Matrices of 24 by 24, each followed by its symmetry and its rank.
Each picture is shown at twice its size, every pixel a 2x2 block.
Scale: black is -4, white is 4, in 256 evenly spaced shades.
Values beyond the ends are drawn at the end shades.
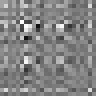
symmetric, rank two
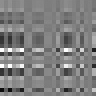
neither, rank one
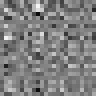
neither, rank three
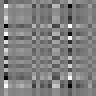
neither, rank one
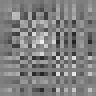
symmetric, rank two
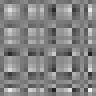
symmetric, rank one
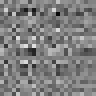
neither, rank three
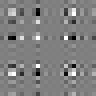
symmetric, rank one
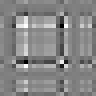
symmetric, rank one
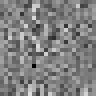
neither, rank five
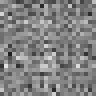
neither, rank five
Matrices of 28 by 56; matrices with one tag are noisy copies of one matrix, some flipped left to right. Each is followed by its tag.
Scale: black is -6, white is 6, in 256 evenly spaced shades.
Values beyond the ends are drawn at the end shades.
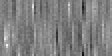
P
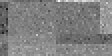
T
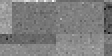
T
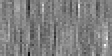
P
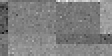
T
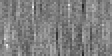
P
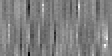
P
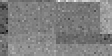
T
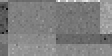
T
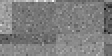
T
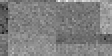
T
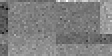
T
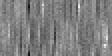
P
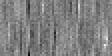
P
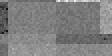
T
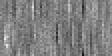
P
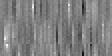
P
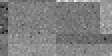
T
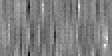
P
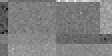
T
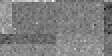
T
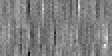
P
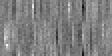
P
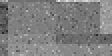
T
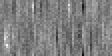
P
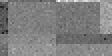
T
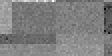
T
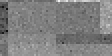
T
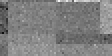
T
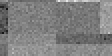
T
